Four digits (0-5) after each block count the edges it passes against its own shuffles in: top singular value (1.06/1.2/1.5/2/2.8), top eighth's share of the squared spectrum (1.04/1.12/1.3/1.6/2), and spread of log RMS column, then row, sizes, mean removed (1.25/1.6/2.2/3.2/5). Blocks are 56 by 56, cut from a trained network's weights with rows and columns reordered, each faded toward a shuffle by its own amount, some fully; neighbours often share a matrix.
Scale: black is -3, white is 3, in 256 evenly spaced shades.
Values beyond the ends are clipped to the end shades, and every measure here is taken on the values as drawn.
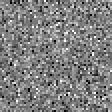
0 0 0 0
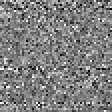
3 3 0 2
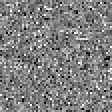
0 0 0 0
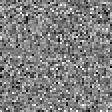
2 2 0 1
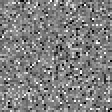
0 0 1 0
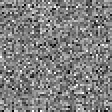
3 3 1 2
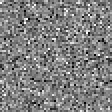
0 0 0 1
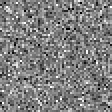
0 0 0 0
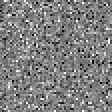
1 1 0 1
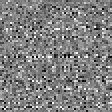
4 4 1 3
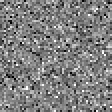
2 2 0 1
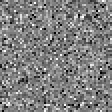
2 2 0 1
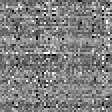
3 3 3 2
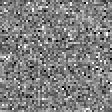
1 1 0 0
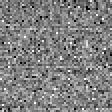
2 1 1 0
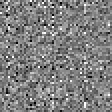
3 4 3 2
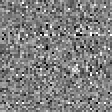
2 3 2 2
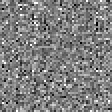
2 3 2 1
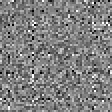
3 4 2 2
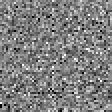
1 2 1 1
